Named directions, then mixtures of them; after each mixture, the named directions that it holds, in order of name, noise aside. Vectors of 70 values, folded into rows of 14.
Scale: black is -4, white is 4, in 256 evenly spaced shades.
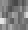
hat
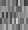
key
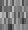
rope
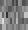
hat, key, rope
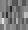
hat, key, rope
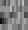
hat, key, rope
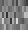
hat, key, rope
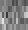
hat, key, rope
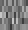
key, rope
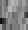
hat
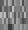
rope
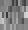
hat, key, rope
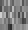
rope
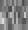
hat, rope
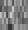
rope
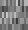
key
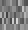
key, rope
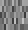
key, rope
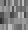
hat, key, rope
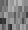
hat, rope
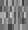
rope
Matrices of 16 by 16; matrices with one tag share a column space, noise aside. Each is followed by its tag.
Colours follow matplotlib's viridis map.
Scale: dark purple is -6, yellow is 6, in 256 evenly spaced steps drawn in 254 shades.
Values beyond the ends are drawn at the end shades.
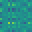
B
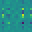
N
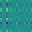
B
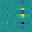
N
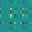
N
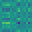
B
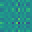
B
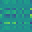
N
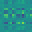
N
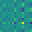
B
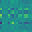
N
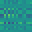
N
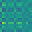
B
